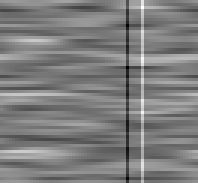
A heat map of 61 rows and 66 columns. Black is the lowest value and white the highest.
Mirror symmetry: none. Odd lines: columns 43 and 48. Histogram: heavy tails on both sides. Grain: streaks across.
